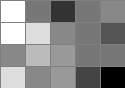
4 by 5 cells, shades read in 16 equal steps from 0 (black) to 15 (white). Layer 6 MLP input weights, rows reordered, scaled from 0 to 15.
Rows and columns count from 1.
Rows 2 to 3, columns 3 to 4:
8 7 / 9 7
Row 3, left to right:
8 11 9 7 7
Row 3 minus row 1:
-7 4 6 0 -1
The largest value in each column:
15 13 9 7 8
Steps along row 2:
down down down down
